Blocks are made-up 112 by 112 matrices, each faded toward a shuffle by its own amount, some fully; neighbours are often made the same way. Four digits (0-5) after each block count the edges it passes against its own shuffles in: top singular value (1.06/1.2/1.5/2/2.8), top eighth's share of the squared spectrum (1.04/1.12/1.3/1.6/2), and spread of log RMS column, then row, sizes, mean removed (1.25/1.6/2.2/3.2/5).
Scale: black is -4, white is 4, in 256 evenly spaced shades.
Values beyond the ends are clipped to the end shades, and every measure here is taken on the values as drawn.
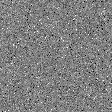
0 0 0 0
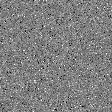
0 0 0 0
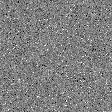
0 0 0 0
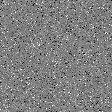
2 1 0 0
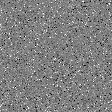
1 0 0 0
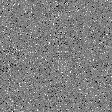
2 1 1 0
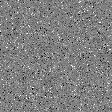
2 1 0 0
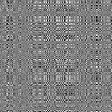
5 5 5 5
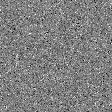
0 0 0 0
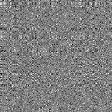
4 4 2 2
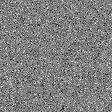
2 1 0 0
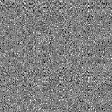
4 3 2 2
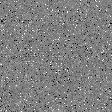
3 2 0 0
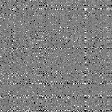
5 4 2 3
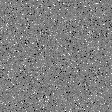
2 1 0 0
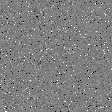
2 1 0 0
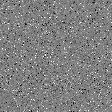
3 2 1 0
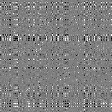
5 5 3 4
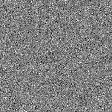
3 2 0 0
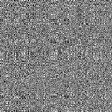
4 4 3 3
